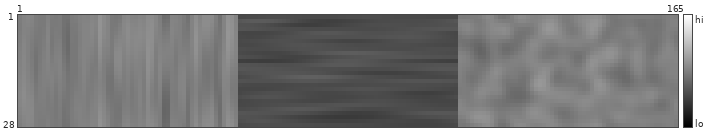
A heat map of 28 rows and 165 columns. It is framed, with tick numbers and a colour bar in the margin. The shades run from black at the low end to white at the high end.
It is made of 1 by 3 panels. Panel 1,1: middling, streaked downward, faint in contrast. Panel 1,2: low, streaked across, faint in contrast. Panel 1,3: middling, blotchy, faint in contrast.
